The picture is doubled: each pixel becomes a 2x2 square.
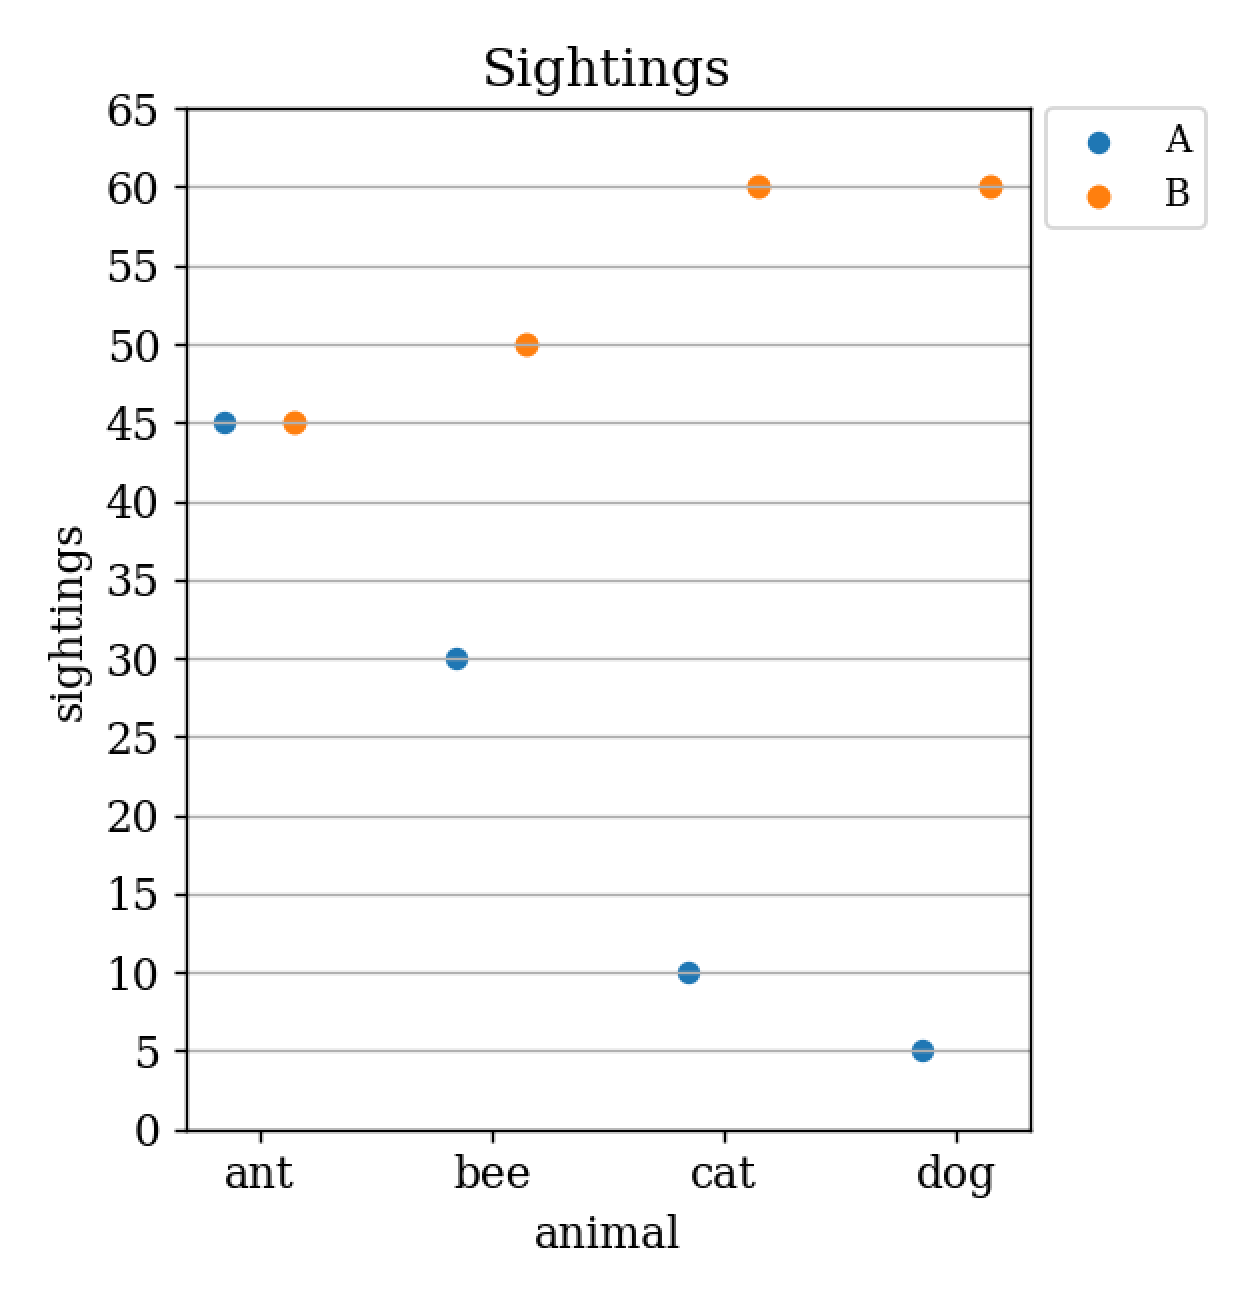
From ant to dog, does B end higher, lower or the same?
higher
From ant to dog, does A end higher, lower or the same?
lower
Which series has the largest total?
B
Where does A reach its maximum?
ant
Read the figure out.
Title: Sightings
x-axis: animal, ticks ant bee cat dog
y-axis: sightings, ticks 0 5 10 15 20 25 30 35 40 45 50 55 60 65
Legend: A, B
Values:
A: 45 30 10 5
B: 45 50 60 60
